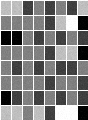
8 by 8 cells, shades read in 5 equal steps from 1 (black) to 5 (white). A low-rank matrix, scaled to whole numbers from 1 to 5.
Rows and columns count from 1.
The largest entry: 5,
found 3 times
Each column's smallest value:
1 1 2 2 2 2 2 1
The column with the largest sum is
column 7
